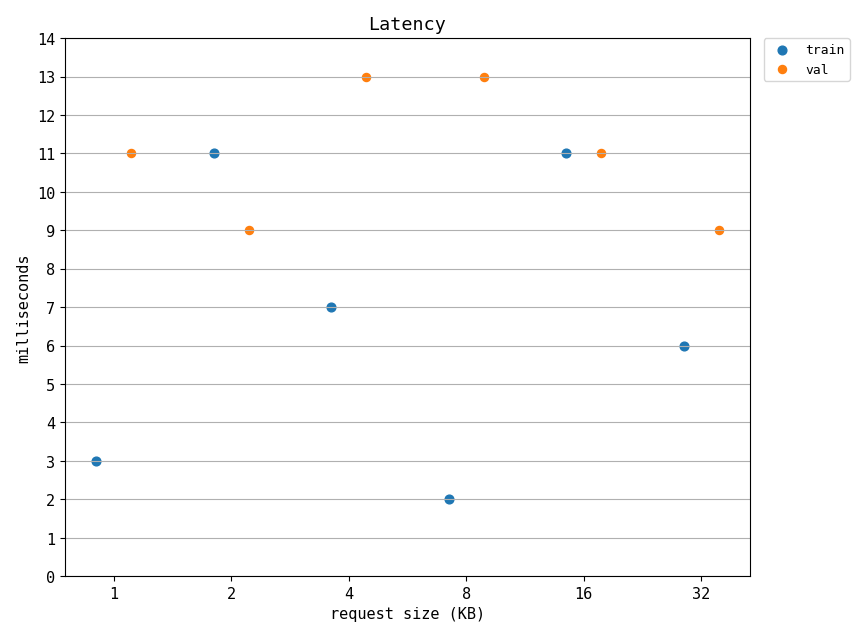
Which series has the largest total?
val
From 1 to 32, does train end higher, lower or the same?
higher
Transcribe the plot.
Title: Latency
x-axis: request size (KB), ticks 1 2 4 8 16 32
y-axis: milliseconds, ticks 0 1 2 3 4 5 6 7 8 9 10 11 12 13 14
Legend: train, val
Values:
train: 3 11 7 2 11 6
val: 11 9 13 13 11 9
